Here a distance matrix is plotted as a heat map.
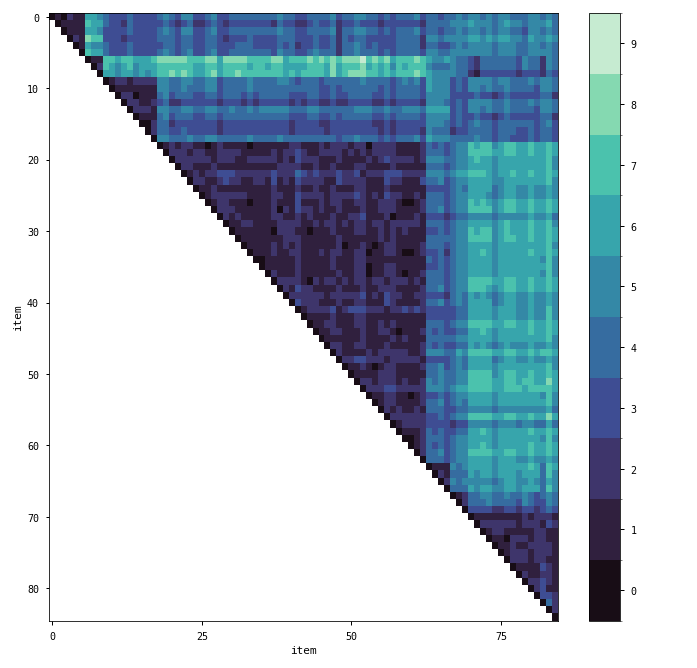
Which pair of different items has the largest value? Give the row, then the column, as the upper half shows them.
6, 52
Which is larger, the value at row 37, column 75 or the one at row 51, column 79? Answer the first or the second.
the second
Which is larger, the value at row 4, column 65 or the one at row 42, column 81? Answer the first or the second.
the second
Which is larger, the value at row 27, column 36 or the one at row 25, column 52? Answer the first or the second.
the second
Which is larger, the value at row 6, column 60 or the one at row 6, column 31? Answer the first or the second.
the second
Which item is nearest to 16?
15
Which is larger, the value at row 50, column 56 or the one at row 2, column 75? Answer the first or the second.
the second
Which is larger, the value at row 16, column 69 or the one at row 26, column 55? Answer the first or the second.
the first
